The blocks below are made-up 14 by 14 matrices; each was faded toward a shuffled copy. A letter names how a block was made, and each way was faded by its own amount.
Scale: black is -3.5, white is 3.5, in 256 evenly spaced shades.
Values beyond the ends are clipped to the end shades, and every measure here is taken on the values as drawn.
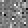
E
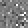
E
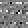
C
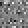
C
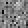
E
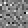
E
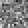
E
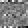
C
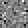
E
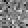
E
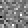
E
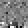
C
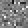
E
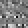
C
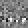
C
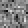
E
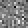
E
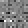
C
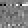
C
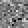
E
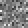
E
